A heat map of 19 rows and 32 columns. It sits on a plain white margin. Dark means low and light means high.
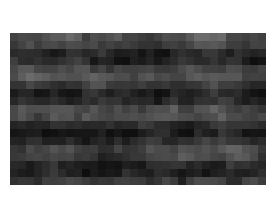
Grain: streaks across. Stripes: horizontal, repeating 4 times. Average level on the scale: 20%. Seam: none.
